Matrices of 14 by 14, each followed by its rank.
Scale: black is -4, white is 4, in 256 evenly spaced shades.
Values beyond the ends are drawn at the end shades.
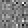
three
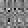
two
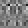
two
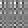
one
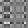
one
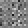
three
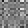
two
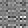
two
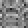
three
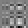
one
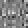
three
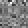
three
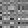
two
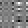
one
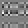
one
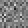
three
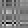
one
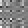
two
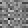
three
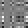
one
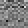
three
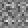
three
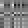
one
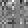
two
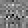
three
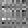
two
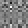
two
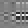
one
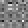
two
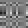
one
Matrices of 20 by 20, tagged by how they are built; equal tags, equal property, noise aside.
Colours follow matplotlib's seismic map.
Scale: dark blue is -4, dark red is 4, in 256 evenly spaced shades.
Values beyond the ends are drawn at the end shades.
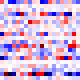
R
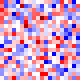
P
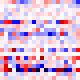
R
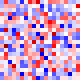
P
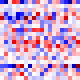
R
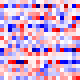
R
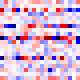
R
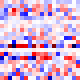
R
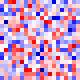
P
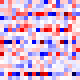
R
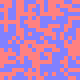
P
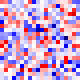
P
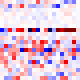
R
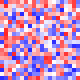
P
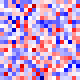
P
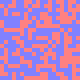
P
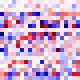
R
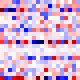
R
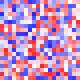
P
